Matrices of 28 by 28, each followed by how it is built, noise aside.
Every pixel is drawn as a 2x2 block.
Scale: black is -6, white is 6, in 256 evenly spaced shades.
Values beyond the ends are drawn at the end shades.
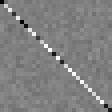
diagonal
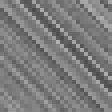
Toeplitz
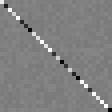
diagonal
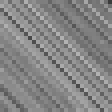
Toeplitz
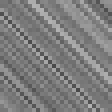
Toeplitz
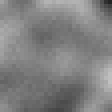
smooth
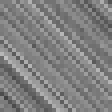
Toeplitz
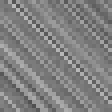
Toeplitz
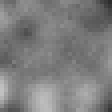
smooth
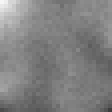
smooth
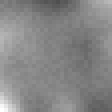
smooth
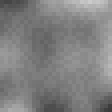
smooth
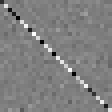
diagonal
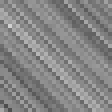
Toeplitz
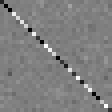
diagonal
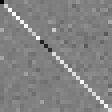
diagonal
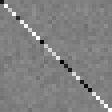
diagonal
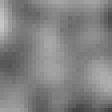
smooth
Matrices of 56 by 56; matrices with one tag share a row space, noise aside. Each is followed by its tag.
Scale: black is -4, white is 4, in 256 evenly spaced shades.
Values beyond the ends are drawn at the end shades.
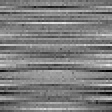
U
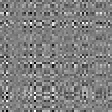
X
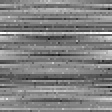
U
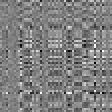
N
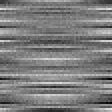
U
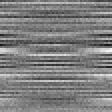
U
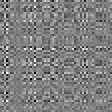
X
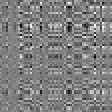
N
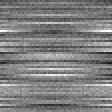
U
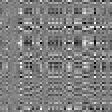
N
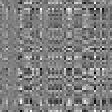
N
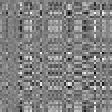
N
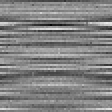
U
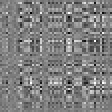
N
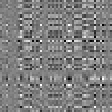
N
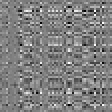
N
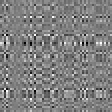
X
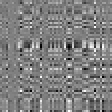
N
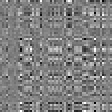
N
